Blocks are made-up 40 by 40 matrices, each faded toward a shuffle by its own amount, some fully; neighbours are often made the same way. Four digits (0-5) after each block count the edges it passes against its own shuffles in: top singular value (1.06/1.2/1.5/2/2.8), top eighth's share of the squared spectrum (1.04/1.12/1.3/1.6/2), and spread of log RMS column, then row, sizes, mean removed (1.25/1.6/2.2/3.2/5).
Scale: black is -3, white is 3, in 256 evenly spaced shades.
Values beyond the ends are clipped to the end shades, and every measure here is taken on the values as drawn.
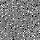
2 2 1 0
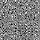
3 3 2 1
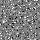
0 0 0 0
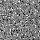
1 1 0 0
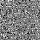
3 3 0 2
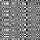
4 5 3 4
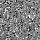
2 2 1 0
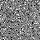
2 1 0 0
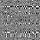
4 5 2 3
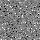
0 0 0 1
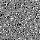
1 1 0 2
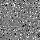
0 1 0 1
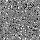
1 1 0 1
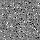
0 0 0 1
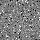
0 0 0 0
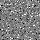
0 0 0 0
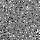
0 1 0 1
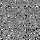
1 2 2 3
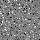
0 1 1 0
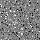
0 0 0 0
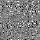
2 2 2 2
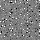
1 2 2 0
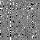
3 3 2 1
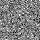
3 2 0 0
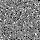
0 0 0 0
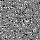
1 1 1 0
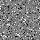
2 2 0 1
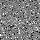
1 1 0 0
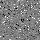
0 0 0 0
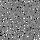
1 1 0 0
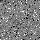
0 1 0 0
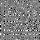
1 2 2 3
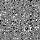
1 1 1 2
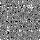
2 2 1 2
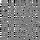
4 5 2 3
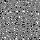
3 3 1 1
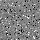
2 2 0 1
